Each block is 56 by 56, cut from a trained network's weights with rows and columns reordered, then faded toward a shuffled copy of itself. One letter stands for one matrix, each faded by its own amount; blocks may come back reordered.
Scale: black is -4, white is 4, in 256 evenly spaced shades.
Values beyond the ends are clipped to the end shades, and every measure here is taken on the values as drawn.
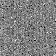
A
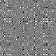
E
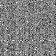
A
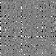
E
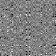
E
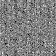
A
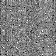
A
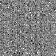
A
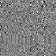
E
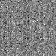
A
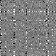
E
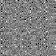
E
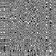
E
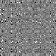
E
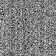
A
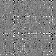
E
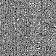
A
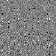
E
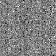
A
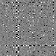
E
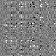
E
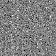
A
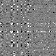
E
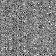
A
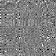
E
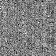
A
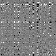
E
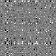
E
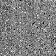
A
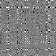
E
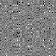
E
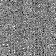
A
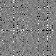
E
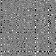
E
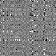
E
